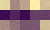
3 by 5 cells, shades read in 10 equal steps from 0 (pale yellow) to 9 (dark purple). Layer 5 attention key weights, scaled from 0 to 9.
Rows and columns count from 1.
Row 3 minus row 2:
-5 -3 -3 -1 -5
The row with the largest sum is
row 2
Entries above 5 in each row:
0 5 2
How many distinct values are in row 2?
3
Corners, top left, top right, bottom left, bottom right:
1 2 4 2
